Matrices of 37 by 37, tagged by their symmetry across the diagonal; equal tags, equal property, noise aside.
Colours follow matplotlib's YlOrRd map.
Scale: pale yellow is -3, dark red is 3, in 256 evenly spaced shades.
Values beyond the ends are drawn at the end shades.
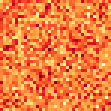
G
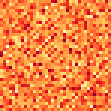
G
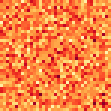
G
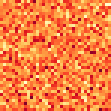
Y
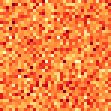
Y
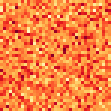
Y
